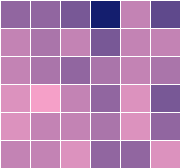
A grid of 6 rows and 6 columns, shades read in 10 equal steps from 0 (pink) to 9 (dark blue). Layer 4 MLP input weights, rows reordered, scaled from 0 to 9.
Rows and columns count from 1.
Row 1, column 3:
5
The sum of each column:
12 14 16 28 12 21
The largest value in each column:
4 4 5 9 4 6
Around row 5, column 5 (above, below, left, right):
1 4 3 4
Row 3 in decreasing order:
4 3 3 3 2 2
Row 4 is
1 0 2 4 1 5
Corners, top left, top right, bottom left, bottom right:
4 6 2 1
